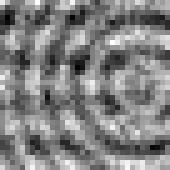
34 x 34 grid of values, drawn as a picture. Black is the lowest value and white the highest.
Histogram: bell-shaped. Average level on the scale: 50%. Odd rows or columns: none. Rings: centred on the middle right. Stripes: horizontal, repeating 4 times.
